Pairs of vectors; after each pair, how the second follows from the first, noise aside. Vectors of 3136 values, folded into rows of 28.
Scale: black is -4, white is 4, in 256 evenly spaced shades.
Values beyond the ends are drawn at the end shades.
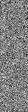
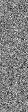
wrapped around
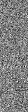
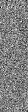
wrapped around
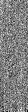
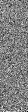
sign-scrambled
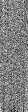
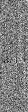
wrapped around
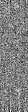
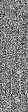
wrapped around
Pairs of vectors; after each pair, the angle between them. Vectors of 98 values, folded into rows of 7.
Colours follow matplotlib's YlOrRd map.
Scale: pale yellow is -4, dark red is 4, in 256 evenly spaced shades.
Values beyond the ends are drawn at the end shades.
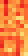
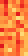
nearly parallel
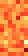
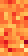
nearly opposite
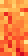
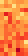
nearly parallel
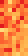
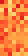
partly aligned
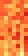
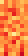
partly opposed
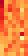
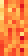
nearly opposite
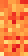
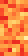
partly opposed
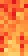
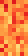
partly aligned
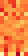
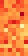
orthogonal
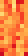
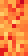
partly aligned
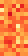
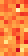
partly opposed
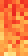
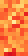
partly opposed
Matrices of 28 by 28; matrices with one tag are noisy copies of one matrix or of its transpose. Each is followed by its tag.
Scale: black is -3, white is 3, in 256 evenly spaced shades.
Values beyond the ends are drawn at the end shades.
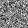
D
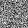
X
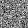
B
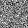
X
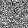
X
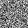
D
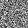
D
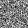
D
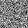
X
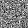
B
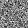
D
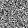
D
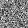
D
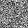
X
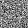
B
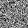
D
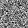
D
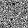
X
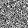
D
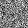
X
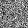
X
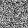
X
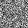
X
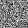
B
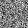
X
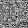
B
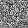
B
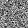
D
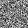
D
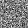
B
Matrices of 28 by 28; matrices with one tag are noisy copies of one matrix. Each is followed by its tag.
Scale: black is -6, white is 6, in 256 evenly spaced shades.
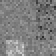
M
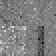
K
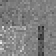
K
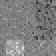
M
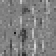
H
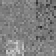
M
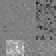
M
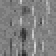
H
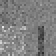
K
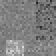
M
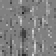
H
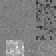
M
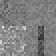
K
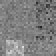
M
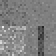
K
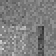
K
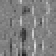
H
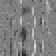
H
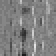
H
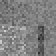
K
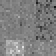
M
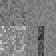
K
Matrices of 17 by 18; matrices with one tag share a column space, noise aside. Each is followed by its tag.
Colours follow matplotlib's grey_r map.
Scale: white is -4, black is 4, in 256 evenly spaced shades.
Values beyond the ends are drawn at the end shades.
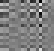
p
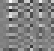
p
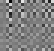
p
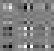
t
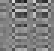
p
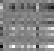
t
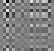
p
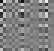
p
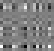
t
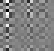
p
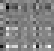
t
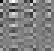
p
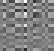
p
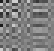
p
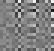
p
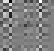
p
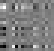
t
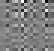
p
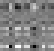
t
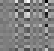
p
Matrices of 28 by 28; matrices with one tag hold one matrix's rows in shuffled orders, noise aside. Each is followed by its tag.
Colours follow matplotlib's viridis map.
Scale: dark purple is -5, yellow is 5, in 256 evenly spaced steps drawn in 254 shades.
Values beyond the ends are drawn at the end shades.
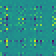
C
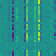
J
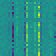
J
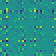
C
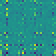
C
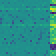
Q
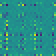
C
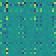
C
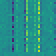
J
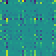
C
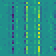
J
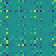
C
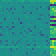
Q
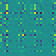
C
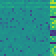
Q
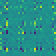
C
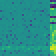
Q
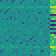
Q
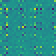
C
